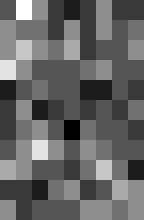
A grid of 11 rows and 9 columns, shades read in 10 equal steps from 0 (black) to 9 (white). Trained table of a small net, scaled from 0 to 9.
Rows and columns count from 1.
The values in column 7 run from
1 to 7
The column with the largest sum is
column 2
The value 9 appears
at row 1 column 2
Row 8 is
3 5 8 5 3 5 4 3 3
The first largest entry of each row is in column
2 1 2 1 3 2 3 3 7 8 1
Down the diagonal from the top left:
3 4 5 3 3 2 3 3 1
